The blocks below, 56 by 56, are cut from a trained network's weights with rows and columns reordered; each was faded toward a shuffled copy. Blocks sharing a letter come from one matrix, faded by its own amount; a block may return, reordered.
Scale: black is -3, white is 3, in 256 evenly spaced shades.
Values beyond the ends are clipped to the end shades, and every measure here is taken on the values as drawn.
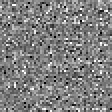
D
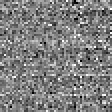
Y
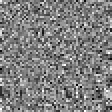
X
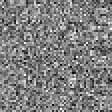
X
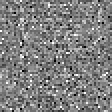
D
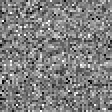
D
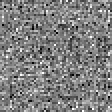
D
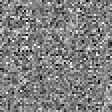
D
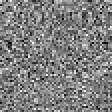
X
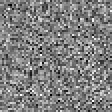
X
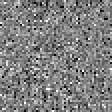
D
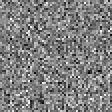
X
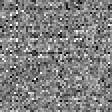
Y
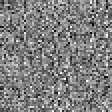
X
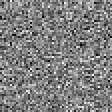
X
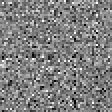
Y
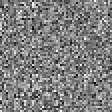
X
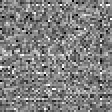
Y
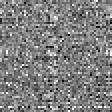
Y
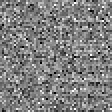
D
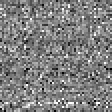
Y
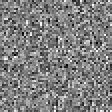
X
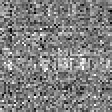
Y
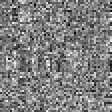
X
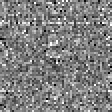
D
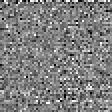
Y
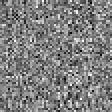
X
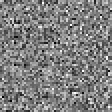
X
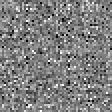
D
